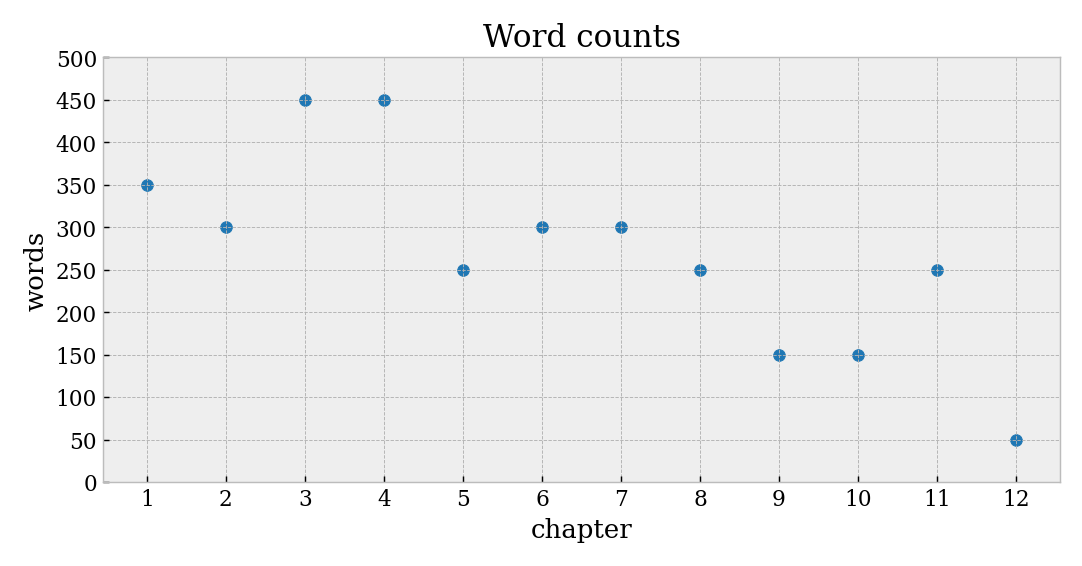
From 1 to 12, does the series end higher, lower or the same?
lower
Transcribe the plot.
Title: Word counts
x-axis: chapter, ticks 1 2 3 4 5 6 7 8 9 10 11 12
y-axis: words, ticks 0 50 100 150 200 250 300 350 400 450 500
Values:
350 300 450 450 250 300 300 250 150 150 250 50
